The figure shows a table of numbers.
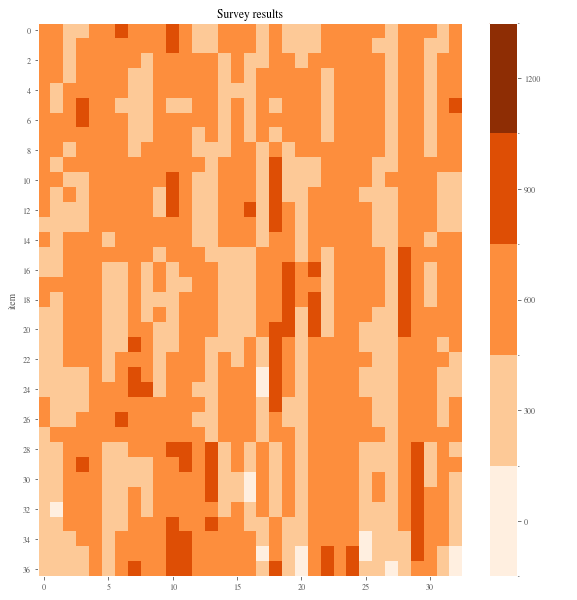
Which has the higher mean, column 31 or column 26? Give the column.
31
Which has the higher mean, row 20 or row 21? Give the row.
20
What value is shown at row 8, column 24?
600
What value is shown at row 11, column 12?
300
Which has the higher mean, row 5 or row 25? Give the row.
25
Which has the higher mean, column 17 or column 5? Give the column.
5
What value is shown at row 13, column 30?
600
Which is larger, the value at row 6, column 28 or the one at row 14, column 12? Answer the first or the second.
the first
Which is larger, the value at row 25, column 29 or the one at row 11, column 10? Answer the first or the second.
the second
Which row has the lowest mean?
30
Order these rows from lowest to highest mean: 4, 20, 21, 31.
21, 31, 20, 4
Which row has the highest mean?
27
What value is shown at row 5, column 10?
300
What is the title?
Survey results
